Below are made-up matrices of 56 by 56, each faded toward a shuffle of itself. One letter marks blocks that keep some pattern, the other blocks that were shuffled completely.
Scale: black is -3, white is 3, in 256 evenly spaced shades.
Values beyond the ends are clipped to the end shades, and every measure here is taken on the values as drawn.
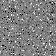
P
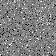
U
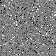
U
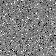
U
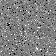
U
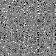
P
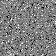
U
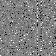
P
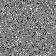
U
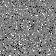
U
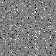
P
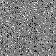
P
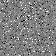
U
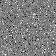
U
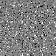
P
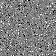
U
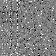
P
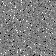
U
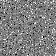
U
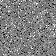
U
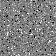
U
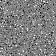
U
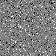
P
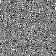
P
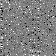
P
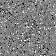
U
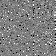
P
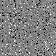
P
